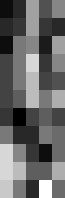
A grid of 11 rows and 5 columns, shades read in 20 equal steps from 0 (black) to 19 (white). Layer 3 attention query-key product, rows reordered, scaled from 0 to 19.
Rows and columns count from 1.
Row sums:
32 26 34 44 39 48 21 32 39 57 54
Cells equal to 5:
6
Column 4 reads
6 4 2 4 5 9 7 9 1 7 19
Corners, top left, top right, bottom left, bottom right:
1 10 15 8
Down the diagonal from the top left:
1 4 10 4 6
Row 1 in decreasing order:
12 10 6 3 1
